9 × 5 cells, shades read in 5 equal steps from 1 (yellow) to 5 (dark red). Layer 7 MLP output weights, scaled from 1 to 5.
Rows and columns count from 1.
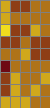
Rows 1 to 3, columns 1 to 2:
2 4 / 2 3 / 1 4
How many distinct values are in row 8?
3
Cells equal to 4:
12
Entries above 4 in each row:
0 0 0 0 0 1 0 0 0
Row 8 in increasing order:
2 2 3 3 4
